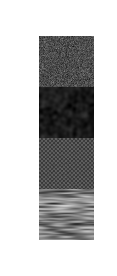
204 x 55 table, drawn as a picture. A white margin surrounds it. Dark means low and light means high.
The table splits into 4 rows of 1 panel. Panel 1,1: low, fine-grained. Panel 2,1: very low, blotchy, faint in contrast. Panel 3,1: low, checkered. Panel 4,1: middling, streaked across, strong in contrast.
